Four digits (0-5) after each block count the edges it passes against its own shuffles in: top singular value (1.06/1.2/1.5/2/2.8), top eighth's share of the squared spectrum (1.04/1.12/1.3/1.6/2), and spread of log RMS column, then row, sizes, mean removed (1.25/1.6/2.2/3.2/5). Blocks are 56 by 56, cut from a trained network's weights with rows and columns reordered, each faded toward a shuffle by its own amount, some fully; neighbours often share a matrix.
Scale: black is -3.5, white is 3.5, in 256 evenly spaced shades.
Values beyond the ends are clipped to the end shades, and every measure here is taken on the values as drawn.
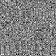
3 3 0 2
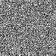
2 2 0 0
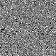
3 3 0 2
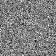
2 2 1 0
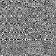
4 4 1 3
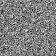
2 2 0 1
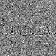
3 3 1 1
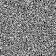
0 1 0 0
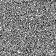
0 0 0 0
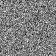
0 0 0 0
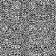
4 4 1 2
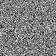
2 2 0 0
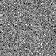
3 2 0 1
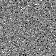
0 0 0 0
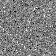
0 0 0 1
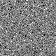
0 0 0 0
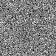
0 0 0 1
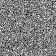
0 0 0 0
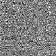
3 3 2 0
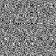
4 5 1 2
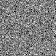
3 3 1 1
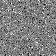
1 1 0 0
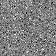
2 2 0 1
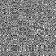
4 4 0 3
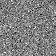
2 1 0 0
